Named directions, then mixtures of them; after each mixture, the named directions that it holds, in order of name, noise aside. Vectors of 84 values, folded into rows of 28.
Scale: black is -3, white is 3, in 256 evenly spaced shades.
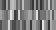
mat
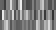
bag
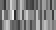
bag, mat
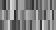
bag, mat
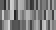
bag, mat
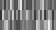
bag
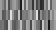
bag, mat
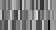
bag, mat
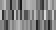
bag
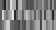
bag, mat
